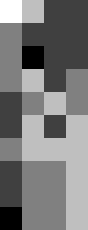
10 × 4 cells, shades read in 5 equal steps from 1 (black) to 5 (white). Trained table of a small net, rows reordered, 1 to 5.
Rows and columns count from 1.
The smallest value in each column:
1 1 2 2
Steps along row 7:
up same same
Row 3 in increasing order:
1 2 2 3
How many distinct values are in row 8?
3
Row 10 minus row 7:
-2 -1 -1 0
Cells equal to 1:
2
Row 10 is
1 3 3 4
